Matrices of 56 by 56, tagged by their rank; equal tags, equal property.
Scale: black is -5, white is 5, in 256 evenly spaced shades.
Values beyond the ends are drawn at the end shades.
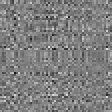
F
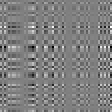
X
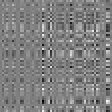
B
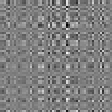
B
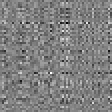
F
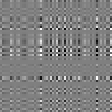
X
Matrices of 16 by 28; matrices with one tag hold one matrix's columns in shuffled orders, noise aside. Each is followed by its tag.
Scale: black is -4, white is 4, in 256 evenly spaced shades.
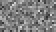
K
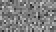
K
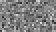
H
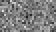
K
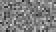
K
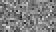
K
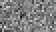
K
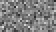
K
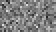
K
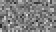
H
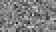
K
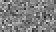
K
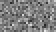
H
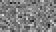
H
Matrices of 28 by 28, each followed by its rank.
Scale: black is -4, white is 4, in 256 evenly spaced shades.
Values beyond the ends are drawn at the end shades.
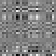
two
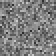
full rank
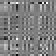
two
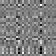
two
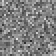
full rank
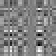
two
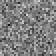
full rank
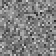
full rank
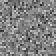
full rank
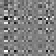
two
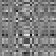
two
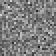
full rank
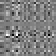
two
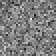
full rank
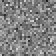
full rank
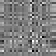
two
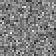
full rank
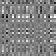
two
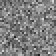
full rank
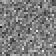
full rank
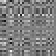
two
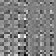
two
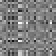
two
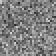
full rank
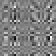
two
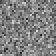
full rank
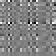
two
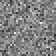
full rank
